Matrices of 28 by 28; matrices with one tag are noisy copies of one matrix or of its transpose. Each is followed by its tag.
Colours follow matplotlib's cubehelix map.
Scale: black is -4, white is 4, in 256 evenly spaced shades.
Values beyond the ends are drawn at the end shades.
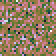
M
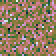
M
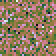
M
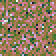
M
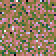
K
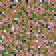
K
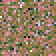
M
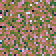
K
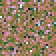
M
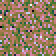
K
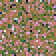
K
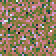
M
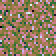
K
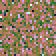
K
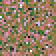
M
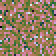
K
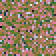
K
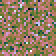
M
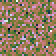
M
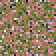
K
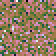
K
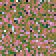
K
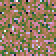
K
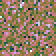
M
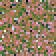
K
